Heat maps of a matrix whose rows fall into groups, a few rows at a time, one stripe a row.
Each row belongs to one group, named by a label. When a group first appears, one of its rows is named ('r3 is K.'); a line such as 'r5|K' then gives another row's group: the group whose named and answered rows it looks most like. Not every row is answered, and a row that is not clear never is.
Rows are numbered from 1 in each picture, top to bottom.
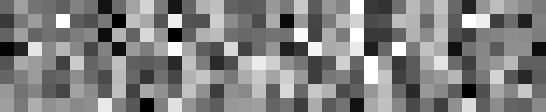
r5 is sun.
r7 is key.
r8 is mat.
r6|sun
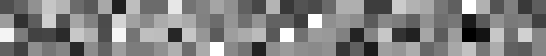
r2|key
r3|key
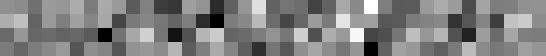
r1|sun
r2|sun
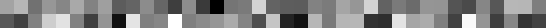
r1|sun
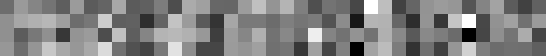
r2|mat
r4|mat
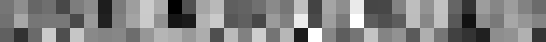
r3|key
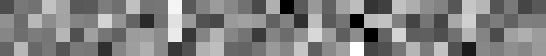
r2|mat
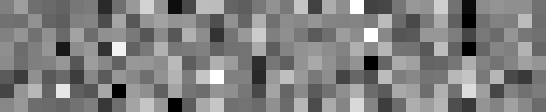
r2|key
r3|sun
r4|key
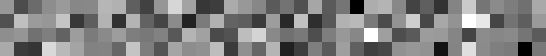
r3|sun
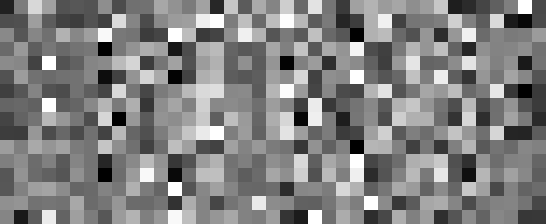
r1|key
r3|mat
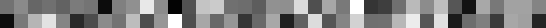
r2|key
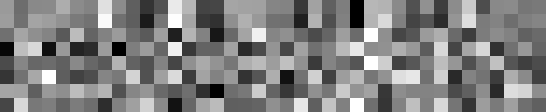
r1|mat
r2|mat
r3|sun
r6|key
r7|sun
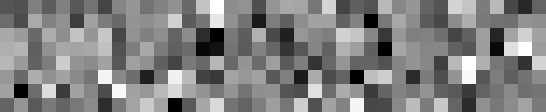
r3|sun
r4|sun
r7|key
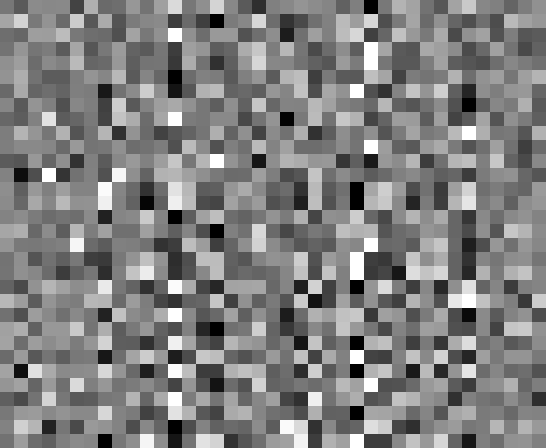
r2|sun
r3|key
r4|sun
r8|key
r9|key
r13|key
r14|mat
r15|mat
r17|sun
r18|sun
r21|mat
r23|key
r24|sun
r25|mat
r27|mat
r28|sun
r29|key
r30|mat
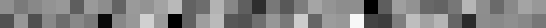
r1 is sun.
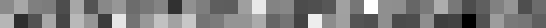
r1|sun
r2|key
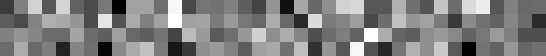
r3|sun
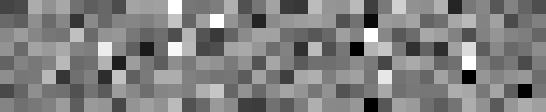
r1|key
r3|sun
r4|mat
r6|key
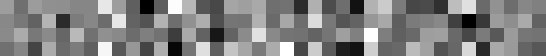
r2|key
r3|sun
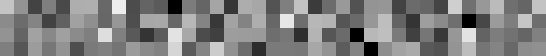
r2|key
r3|mat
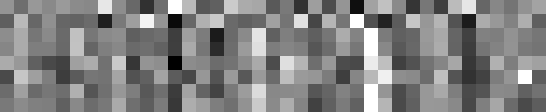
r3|sun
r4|sun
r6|key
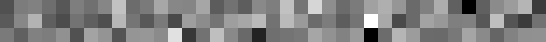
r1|key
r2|sun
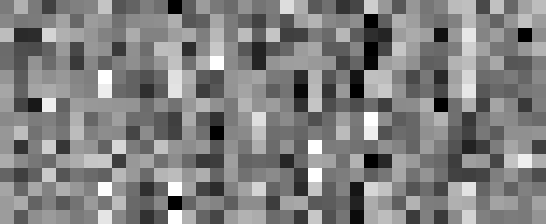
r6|mat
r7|mat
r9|sun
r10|sun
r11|key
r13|key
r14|mat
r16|mat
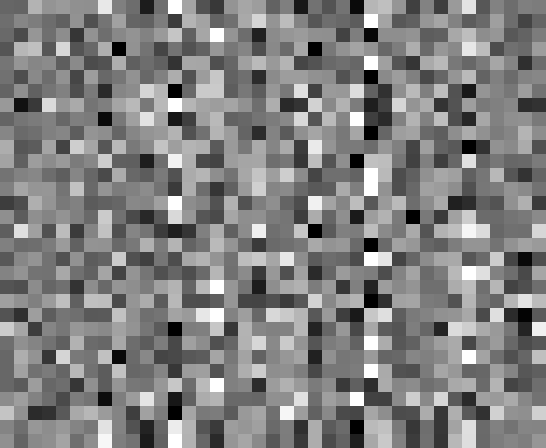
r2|sun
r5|sun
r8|key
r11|key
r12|mat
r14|sun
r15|key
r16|mat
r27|sun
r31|mat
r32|mat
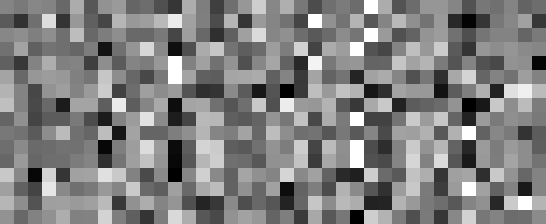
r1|sun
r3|sun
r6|mat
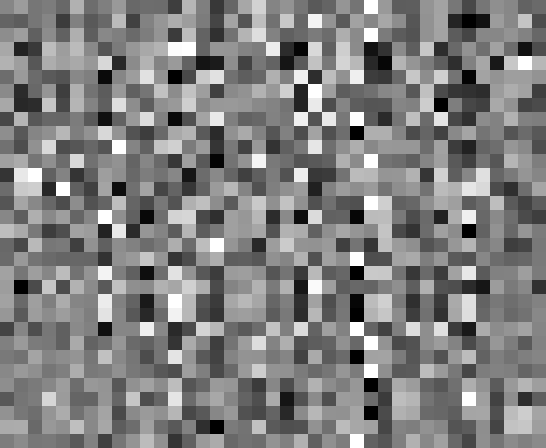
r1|sun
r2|key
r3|sun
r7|key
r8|key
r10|mat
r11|key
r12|sun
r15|sun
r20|mat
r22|mat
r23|mat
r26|mat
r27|sun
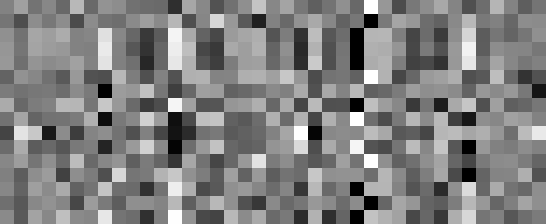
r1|sun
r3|mat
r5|mat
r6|sun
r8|mat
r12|sun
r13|key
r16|mat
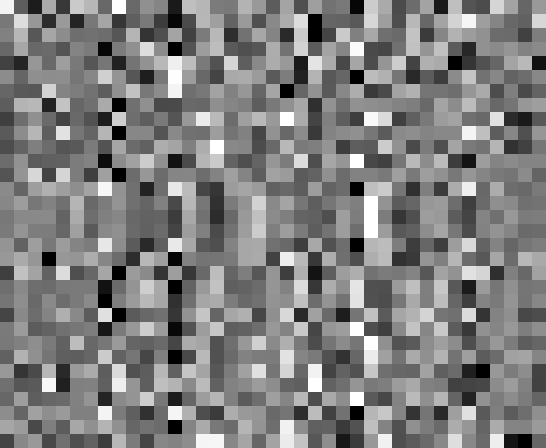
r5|key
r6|mat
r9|sun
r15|sun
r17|sun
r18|mat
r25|sun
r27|key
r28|key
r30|mat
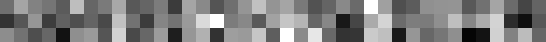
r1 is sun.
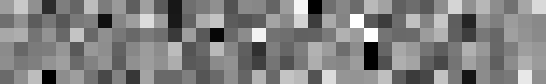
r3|sun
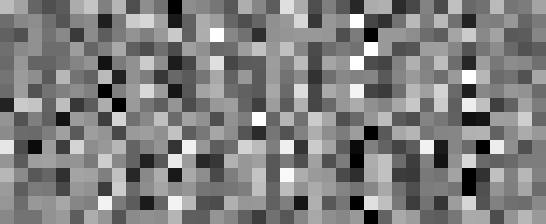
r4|sun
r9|key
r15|mat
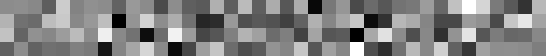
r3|mat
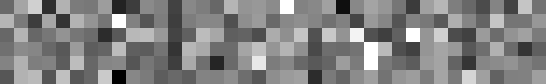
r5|sun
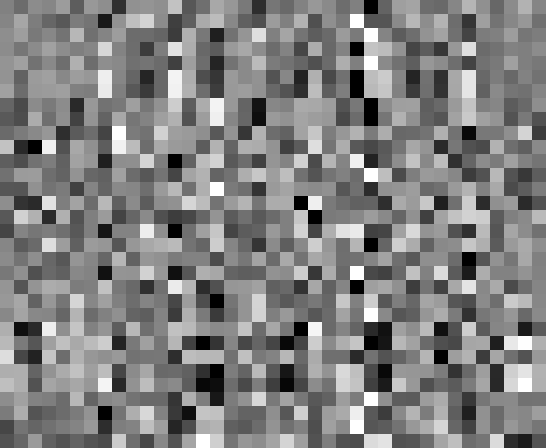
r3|sun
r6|mat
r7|mat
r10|key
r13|sun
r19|key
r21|mat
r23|sun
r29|sun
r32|sun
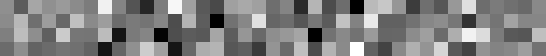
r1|mat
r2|sun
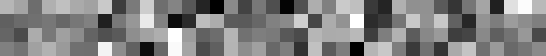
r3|key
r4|mat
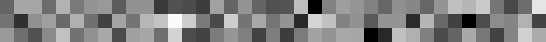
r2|key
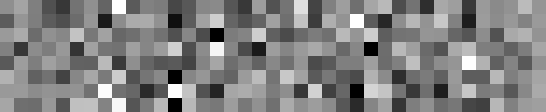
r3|sun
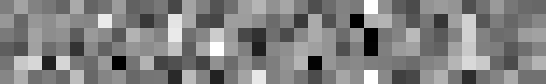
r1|sun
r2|mat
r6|sun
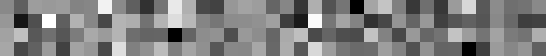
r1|mat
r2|key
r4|key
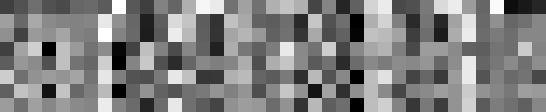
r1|sun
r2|mat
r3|mat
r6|mat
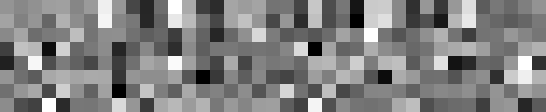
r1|mat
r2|mat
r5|key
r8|key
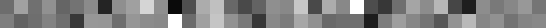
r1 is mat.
